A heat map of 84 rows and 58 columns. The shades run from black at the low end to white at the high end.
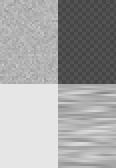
It is made of 2 by 2 panels. Panel 1,1: high, fine-grained, faint in contrast. Panel 1,2: low, checkered, faint in contrast. Panel 2,1: very high, flat. Panel 2,2: high, streaked across.
